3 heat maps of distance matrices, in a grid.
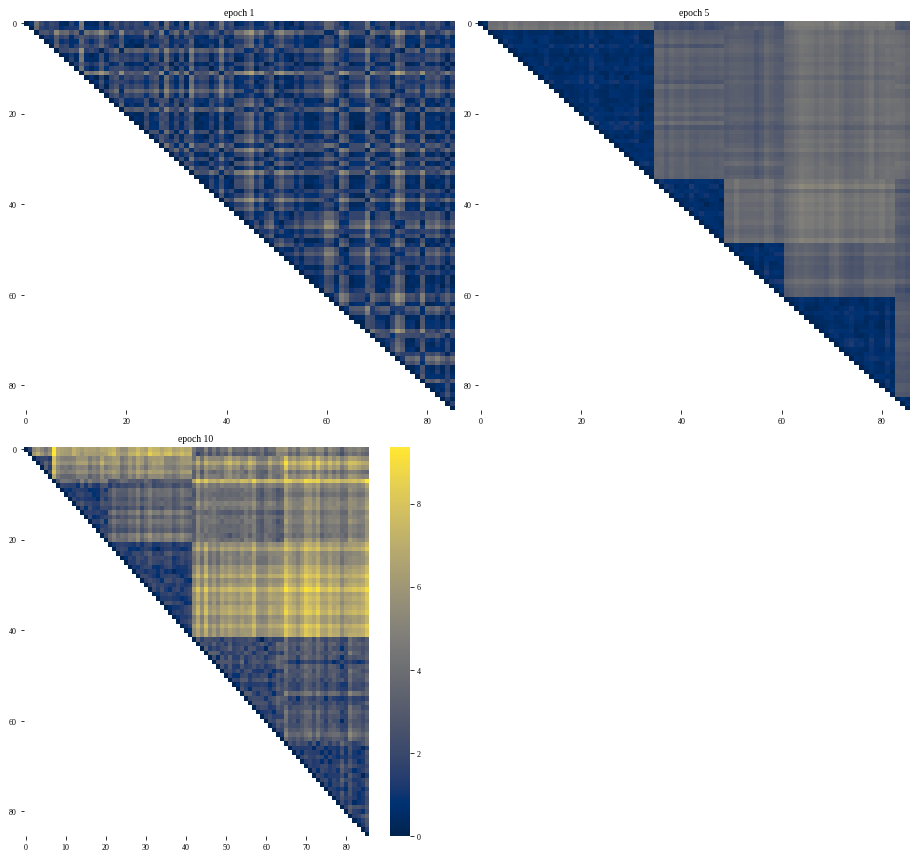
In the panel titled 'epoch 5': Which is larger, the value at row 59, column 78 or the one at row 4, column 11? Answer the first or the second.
the first
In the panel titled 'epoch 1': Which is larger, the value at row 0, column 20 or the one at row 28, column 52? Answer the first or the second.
the second
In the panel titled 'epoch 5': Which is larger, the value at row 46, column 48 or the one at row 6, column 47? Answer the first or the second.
the second
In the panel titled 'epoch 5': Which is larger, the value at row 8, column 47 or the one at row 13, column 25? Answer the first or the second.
the first
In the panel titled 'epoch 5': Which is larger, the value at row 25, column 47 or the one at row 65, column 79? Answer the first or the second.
the first
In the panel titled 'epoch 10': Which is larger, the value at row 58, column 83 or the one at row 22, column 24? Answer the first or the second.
the first
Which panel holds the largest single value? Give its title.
epoch 10
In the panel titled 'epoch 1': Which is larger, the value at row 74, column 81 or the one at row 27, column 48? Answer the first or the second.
the first
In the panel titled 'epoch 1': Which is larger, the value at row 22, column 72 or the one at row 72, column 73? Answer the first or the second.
the second
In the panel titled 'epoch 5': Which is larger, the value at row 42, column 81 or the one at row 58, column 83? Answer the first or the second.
the first
